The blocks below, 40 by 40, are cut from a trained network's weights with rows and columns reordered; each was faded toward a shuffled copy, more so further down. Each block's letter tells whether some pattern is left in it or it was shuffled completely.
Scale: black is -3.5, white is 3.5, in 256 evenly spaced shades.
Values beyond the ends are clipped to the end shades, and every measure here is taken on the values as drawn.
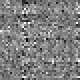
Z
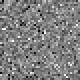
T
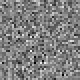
Z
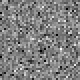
T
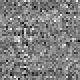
Z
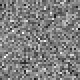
T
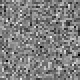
T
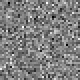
T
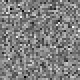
T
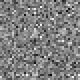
Z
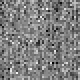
Z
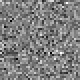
Z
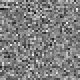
Z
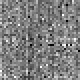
Z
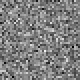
T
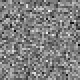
T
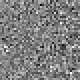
Z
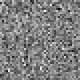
T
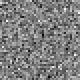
T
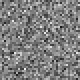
T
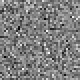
T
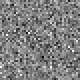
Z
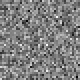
Z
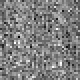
Z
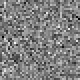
T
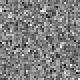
T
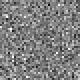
T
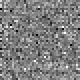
Z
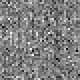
Z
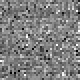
Z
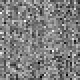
Z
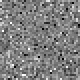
T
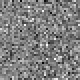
T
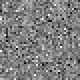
T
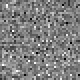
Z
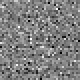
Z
